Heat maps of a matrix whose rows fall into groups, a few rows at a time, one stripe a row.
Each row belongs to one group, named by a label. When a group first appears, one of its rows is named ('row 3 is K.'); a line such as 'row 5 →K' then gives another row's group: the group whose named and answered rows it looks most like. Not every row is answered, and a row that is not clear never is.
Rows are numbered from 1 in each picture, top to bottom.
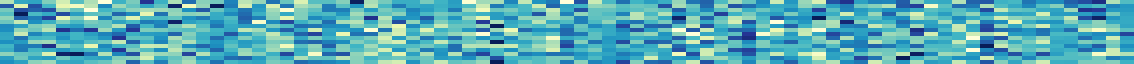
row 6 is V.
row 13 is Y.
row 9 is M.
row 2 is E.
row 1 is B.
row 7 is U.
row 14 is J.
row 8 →J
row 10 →Y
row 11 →U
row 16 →U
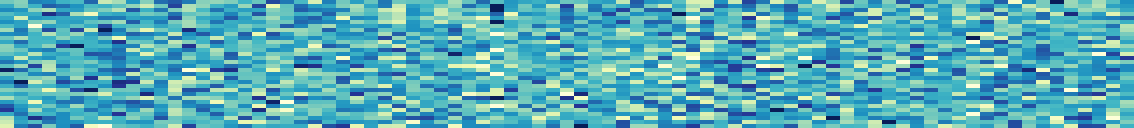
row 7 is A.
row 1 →V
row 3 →U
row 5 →M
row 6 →U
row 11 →Y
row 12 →J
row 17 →M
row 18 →E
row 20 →J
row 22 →Y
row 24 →B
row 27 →B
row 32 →J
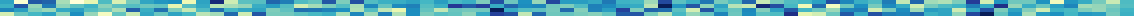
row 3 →U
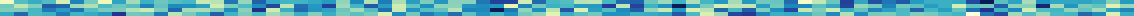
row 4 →Y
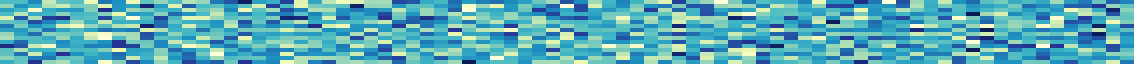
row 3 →A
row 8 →J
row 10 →B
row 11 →Y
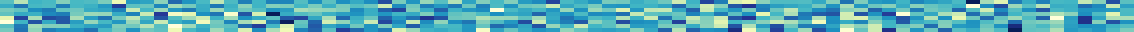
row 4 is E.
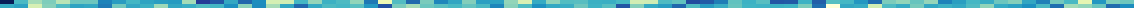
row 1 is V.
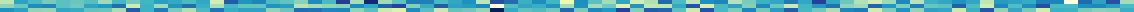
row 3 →U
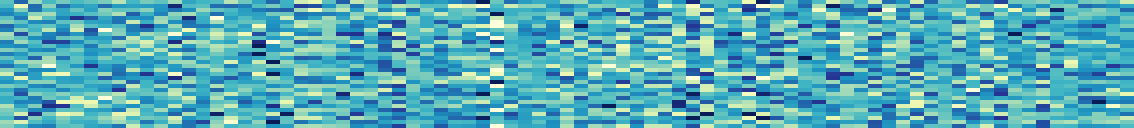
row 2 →M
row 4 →U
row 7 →B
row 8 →J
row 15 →M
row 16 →E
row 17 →E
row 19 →B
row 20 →M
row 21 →U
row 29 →E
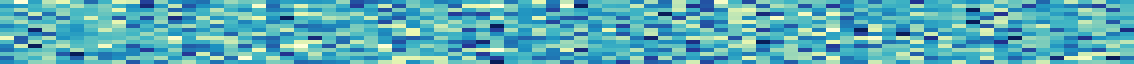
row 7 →U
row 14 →J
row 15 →A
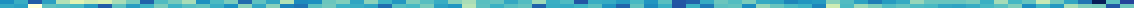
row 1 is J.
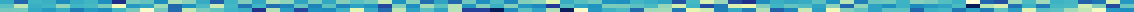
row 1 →Y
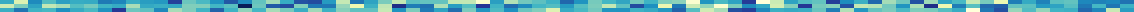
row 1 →M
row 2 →V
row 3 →Y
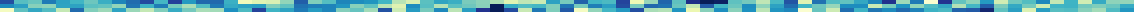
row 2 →U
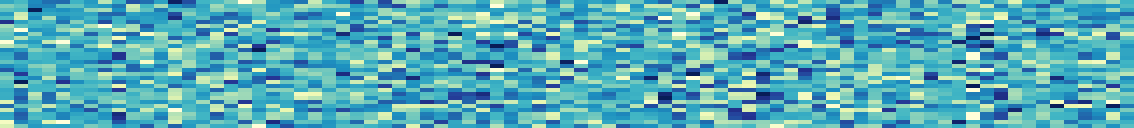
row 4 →M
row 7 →B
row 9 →J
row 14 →Y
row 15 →Y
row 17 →U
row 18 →B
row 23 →Y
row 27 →A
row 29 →Y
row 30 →Y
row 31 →B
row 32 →V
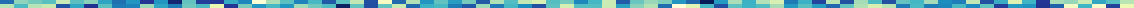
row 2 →J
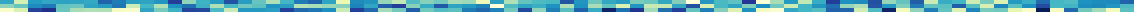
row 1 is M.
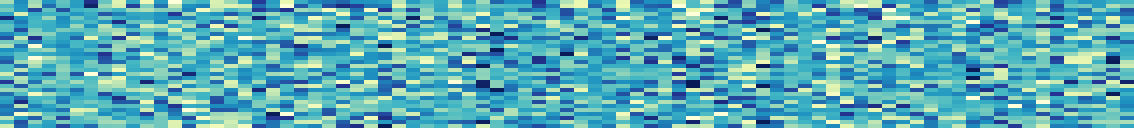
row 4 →M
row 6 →Y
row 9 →U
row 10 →A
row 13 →U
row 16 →A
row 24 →A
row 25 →Y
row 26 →E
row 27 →V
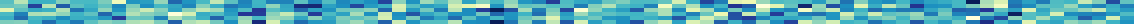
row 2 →M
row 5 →Y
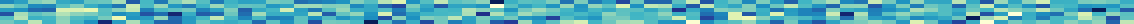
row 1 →U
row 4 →V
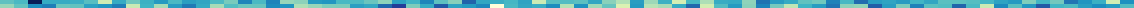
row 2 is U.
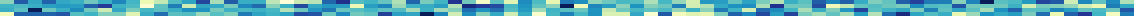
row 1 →J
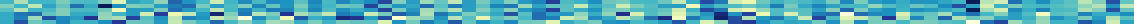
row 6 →Y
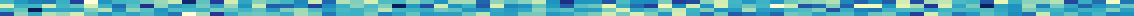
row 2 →V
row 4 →E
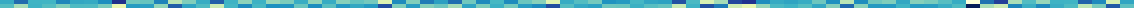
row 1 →Y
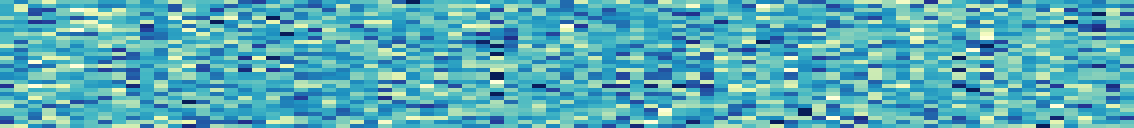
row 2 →M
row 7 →B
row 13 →Y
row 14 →U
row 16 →A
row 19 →U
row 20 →U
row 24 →U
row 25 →A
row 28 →M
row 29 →M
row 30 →A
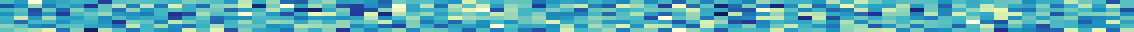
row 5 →M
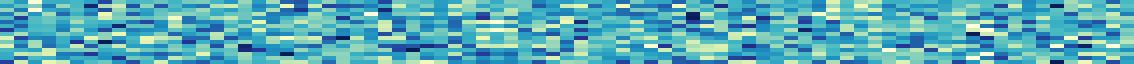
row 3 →A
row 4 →J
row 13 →V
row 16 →A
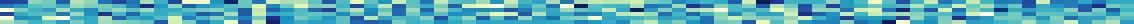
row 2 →B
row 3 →V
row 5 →B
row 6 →E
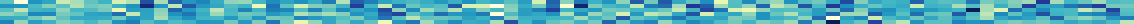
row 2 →B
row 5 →A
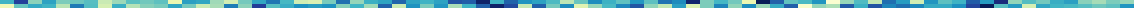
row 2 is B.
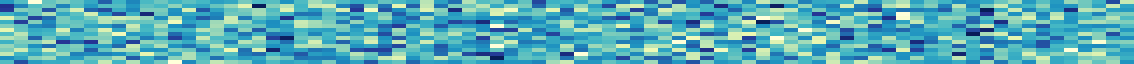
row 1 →A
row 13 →E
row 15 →U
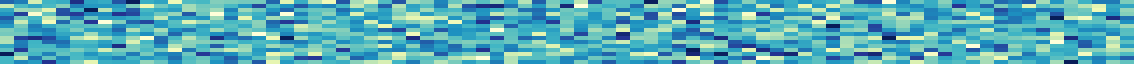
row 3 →J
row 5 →A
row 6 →J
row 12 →Y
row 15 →M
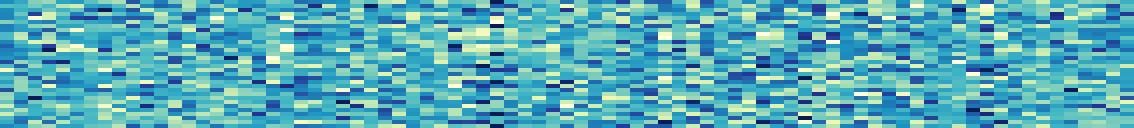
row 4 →A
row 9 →M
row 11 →A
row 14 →U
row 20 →M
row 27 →B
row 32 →U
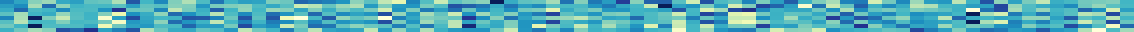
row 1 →U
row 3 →Y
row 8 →J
